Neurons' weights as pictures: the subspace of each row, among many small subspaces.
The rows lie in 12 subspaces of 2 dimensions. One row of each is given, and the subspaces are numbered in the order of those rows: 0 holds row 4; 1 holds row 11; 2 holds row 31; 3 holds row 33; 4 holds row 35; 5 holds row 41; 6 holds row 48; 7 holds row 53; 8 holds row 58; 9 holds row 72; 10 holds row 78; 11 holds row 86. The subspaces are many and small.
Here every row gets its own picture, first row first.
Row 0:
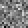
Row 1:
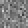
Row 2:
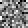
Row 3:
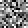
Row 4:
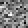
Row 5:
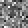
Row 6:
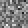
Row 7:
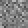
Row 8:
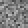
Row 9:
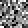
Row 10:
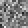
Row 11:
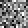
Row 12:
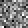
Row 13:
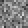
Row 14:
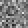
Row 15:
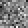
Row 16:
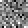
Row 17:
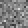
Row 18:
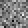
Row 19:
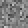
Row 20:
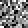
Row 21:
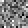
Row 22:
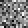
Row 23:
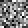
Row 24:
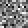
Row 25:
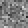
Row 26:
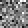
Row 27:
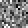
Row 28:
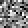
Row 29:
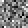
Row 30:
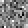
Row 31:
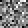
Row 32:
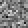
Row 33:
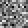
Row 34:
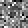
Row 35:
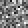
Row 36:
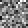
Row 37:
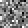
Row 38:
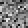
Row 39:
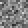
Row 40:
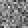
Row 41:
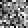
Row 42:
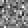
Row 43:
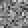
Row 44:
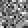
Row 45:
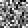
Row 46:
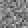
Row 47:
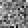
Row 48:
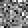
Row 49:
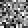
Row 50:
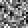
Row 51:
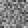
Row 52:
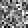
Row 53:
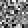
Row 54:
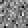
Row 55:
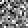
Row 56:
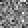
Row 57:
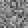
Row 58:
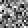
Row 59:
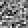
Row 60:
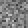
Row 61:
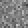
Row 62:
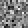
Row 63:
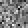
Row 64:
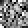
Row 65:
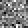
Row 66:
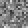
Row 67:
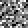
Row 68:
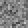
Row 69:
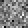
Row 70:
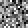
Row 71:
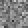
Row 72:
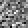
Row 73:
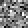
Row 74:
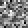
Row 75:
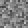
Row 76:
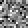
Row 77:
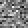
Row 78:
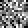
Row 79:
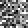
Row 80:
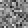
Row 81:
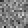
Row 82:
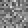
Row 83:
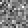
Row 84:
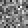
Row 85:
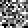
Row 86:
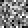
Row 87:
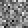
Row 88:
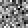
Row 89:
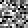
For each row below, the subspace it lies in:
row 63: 0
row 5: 5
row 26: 2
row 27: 0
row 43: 6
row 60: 0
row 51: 6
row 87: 6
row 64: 3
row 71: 6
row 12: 1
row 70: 4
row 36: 2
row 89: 3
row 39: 9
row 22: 1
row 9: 9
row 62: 7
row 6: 7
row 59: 9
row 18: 1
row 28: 6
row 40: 6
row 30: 10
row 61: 4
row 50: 0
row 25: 5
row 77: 6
